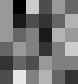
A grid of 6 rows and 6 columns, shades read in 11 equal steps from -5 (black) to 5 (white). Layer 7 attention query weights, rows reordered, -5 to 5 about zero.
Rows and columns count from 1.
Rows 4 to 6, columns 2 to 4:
1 0 -3 / -1 -2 1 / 4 0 2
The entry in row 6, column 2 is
4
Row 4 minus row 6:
1 -3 0 -5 1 6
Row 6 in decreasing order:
4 2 0 -1 -2 -3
